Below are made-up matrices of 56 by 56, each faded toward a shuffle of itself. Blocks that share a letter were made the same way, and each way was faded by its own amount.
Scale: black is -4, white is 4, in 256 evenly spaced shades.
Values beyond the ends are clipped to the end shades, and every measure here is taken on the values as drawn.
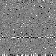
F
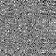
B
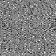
B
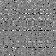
F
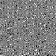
B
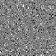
B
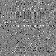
B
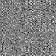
B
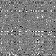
F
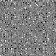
B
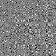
B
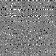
F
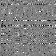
F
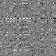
F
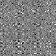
F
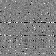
F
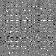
F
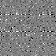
F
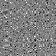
B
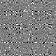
F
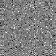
B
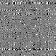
F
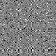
B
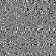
F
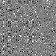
B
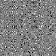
B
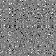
B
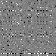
F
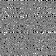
F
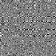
F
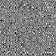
B
